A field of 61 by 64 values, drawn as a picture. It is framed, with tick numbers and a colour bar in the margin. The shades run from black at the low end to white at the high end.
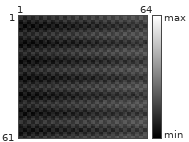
Odd rows or columns: none. Average level on the scale: 20%. Slope: up to the right. Stripes: horizontal, repeating 7 times.
